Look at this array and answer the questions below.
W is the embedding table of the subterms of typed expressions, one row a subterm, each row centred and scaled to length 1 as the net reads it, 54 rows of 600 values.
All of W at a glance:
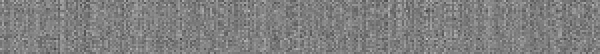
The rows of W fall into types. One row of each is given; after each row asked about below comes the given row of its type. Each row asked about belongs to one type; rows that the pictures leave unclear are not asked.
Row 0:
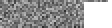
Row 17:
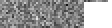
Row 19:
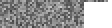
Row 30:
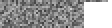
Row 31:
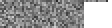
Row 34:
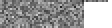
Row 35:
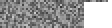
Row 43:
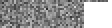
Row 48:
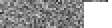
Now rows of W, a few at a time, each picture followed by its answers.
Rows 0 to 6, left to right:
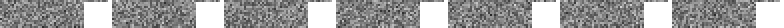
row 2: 30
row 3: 34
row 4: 31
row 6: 35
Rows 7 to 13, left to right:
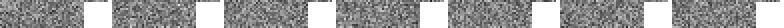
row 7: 48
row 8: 34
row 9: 35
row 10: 17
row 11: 19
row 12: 35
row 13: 0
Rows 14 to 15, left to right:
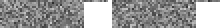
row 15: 0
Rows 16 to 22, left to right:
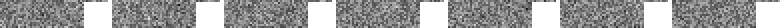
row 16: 35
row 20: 31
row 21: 0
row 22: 0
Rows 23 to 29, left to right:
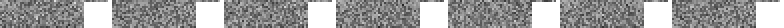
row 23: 30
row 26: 48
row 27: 19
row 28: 48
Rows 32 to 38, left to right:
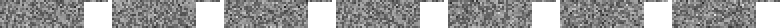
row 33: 48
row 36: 43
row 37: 30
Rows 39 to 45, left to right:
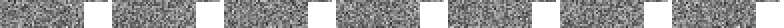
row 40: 30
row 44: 30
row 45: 17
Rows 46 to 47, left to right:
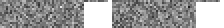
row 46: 19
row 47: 43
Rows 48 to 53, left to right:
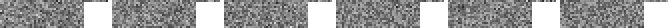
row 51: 35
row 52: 34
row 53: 0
